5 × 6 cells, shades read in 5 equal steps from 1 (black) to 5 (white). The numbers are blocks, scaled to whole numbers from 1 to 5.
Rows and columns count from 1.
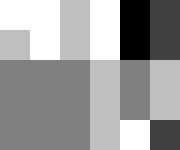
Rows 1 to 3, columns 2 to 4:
5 4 5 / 5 4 5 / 3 3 4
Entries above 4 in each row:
3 2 0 0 1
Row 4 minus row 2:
-1 -2 -1 -1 2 2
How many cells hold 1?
2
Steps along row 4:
same same up down up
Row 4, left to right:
3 3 3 4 3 4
